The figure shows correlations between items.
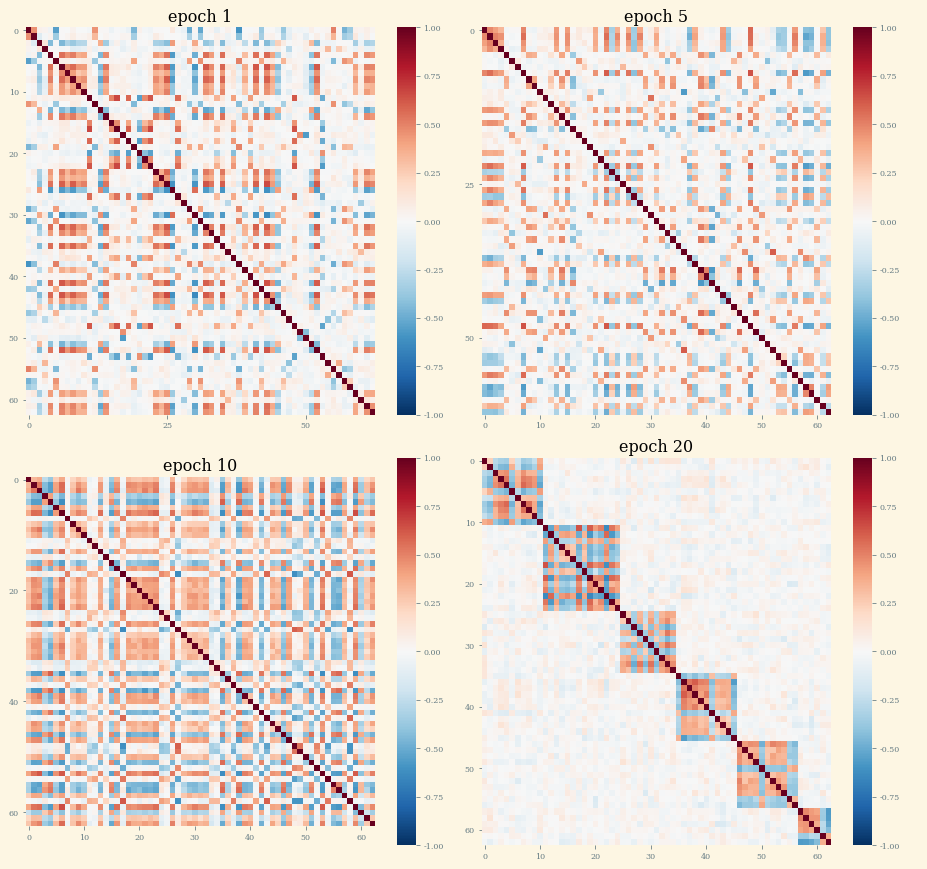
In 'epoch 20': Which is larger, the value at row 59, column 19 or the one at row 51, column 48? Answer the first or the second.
the second
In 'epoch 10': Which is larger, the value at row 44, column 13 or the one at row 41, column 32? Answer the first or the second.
the first
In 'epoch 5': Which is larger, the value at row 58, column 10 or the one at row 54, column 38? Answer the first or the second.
the first
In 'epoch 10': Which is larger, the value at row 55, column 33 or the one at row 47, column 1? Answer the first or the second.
the second
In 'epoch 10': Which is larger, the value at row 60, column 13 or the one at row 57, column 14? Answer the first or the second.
the second
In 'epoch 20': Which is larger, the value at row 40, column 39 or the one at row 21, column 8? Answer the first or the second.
the first
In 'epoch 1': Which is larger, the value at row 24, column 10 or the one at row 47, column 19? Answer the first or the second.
the first
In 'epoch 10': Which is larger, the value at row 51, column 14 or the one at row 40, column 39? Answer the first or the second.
the second
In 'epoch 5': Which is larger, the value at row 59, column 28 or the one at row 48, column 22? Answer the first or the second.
the second
